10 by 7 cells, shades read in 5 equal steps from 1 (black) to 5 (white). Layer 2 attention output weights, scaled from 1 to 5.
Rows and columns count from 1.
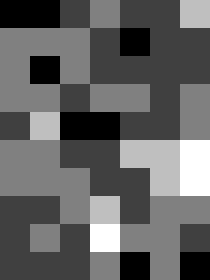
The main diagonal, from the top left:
1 3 3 3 2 4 5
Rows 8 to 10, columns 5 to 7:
2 3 3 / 3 3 2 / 1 3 1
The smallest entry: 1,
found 8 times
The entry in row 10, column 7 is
1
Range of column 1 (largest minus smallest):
2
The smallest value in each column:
1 1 1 1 1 2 1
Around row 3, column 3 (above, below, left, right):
3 2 1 2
